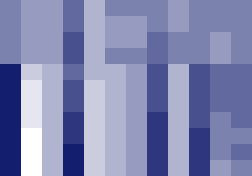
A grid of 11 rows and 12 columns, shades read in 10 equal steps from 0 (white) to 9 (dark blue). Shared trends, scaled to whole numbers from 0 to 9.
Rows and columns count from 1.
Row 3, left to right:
5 4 4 7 3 4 4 6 5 5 4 5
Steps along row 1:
down same up down up same same down up same same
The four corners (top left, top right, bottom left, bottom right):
5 5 9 5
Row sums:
56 54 56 58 59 58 58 59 58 60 58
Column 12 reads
5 5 5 5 6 6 6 6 5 6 5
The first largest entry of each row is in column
4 4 4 4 1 1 1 1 1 1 1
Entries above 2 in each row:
12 12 12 12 11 10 10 10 10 10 10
